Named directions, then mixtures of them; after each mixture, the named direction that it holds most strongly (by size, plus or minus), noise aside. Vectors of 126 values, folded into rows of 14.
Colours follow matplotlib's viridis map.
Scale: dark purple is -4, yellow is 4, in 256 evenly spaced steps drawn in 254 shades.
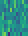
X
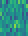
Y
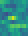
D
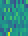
X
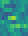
D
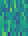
X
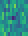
X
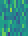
X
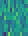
X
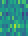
Y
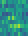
D
